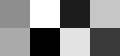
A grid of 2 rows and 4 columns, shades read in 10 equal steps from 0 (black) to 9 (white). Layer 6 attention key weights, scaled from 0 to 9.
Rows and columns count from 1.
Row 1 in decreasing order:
9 7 5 1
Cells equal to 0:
1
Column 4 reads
7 2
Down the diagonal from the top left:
5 0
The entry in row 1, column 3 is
1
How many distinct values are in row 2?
4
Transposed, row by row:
5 6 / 9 0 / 1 8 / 7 2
